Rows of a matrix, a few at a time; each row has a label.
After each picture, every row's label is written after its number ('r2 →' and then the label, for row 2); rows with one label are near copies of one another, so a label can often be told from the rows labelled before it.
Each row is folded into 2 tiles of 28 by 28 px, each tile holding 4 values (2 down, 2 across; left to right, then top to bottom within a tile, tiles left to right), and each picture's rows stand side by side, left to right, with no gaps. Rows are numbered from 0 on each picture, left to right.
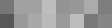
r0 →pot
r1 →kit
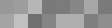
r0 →kit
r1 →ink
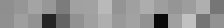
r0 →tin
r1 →pot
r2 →tin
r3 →kit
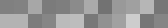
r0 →ink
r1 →ink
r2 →kit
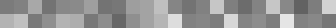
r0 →ink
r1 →ink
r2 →pot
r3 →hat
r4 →hat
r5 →hat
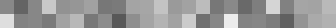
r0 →hat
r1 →kit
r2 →pot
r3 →kit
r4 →hat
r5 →pot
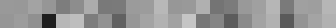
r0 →tin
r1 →ink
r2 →pot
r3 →kit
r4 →pot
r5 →pot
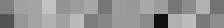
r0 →pot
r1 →kit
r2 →tin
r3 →ink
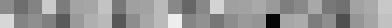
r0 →hat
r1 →pot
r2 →pot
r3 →hat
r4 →tin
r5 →ink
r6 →pot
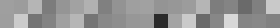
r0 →kit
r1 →kit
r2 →tin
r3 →kit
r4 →hat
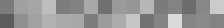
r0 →pot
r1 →ink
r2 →kit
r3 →hat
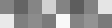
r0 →hat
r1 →hat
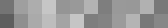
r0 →pot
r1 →kit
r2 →kit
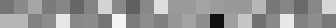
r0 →ink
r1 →hat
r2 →hat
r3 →tin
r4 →kit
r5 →hat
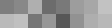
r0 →ink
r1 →pot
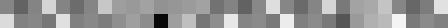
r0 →hat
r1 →hat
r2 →tin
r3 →kit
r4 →hat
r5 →hat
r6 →pot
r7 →hat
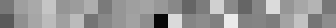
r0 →pot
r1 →kit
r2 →tin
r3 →hat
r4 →hat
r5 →kit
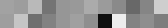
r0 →kit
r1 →tin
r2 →hat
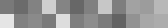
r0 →hat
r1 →hat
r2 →pot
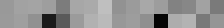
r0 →tin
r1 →pot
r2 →tin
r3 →ink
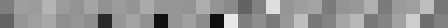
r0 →pot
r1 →tin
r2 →tin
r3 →tin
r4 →hat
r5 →kit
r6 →kit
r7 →kit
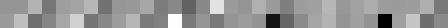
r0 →kit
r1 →kit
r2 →kit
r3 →hat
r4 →tin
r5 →pot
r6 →tin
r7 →kit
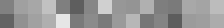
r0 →pot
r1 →hat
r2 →kit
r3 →pot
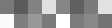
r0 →hat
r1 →hat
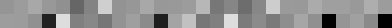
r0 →tin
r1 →hat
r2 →tin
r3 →kit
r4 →hat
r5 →tin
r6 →tin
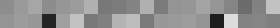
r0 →tin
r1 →kit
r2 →ink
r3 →tin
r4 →hat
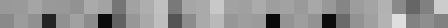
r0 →tin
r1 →tin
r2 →pot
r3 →pot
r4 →tin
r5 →tin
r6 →pot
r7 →hat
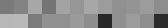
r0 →ink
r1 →tin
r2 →tin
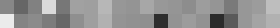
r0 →hat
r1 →pot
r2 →tin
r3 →tin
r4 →pot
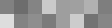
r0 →hat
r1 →kit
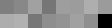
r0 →ink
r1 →tin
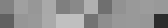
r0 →pot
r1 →ink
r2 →tin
